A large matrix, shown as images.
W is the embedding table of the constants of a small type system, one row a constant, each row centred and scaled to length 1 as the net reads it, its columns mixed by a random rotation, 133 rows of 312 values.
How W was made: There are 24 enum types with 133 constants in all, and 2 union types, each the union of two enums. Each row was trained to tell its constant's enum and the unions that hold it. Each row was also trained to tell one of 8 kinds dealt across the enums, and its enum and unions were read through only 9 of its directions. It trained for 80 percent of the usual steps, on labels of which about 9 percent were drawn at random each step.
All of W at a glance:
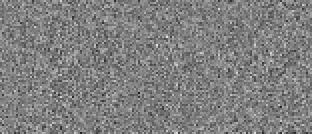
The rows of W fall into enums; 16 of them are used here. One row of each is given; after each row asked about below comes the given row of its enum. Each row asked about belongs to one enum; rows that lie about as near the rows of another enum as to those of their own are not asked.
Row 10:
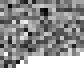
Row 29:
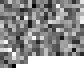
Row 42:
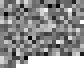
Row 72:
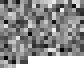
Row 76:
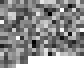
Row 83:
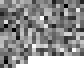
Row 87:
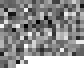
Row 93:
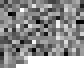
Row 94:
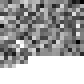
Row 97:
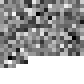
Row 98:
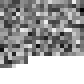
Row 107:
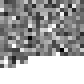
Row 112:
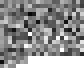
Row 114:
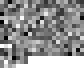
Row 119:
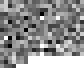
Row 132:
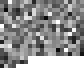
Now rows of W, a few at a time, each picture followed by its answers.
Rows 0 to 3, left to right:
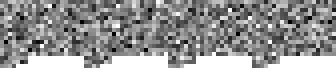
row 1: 72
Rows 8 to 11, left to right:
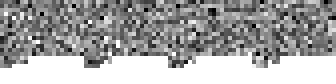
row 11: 94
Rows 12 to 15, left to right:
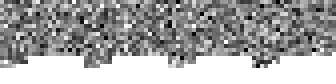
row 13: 76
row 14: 94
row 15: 10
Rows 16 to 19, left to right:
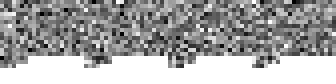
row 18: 97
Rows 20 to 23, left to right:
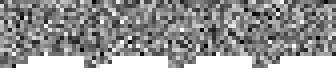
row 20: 76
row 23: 42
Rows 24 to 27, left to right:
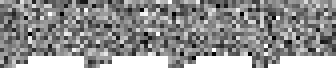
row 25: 10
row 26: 42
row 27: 76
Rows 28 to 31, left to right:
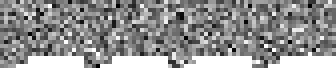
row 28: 93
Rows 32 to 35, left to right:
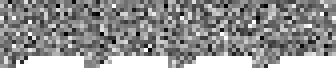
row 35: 10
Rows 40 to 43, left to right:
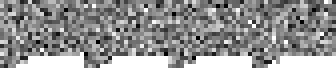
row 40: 76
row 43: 87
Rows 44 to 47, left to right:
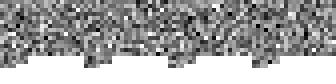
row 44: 76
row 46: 72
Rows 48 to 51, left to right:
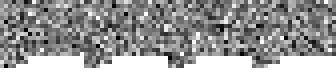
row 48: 10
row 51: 87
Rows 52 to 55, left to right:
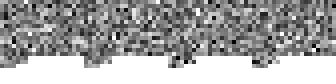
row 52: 83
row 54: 83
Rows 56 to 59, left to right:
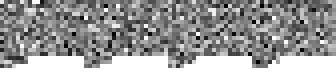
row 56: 114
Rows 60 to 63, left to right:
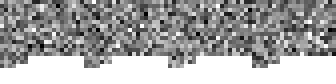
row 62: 72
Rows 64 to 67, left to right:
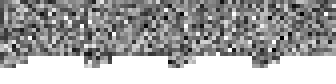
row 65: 112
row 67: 94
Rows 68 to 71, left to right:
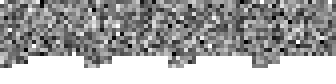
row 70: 94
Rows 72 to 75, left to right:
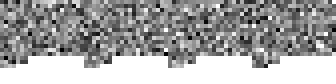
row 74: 72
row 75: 10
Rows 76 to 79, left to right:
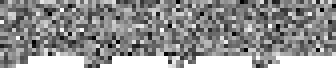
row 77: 42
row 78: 94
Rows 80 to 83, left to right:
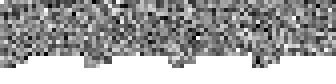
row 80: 42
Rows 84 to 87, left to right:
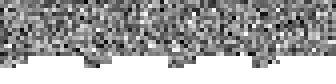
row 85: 10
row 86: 42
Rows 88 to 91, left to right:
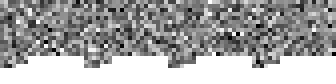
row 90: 76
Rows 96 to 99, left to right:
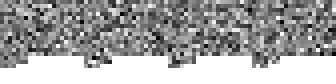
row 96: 93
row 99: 112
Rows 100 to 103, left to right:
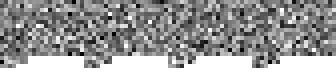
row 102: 97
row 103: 83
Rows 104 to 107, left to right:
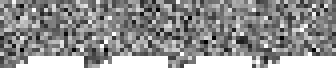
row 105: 112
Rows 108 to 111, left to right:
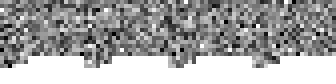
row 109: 93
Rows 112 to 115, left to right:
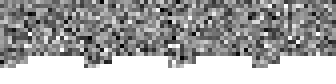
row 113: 93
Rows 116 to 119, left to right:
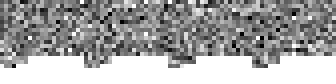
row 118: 114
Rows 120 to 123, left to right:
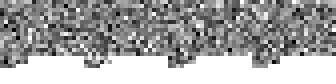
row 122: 72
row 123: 97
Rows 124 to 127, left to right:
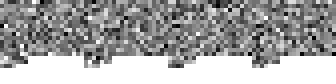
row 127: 112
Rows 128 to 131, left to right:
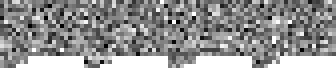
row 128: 83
